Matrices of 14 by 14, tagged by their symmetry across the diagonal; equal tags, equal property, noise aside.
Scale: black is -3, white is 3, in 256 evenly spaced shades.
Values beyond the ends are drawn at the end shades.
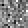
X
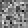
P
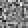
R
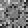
P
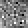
R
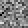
X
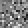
R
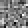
R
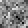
P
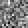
X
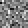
R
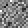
P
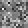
R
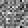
X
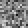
X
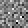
P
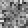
P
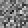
P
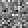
X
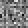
R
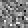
R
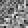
P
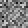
P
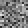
X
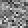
X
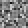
R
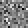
R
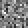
X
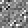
P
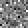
X
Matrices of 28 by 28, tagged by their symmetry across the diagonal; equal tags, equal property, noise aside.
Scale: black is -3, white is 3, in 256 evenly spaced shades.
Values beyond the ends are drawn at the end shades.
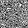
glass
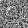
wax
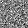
wax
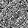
wax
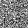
glass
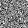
glass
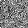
glass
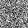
glass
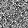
wax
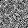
wax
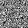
glass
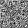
wax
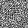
wax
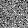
glass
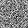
wax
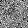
wax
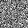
glass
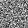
glass
